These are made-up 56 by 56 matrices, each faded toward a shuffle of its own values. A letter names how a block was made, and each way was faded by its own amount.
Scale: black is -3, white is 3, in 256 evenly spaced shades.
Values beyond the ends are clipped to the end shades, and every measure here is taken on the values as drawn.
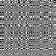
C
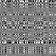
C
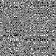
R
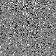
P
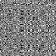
R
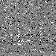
P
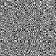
R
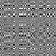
C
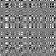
C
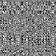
R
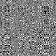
R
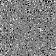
P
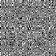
R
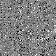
P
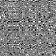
R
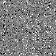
P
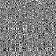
R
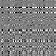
C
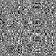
R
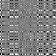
C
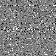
P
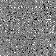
P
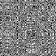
R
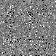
P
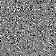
P
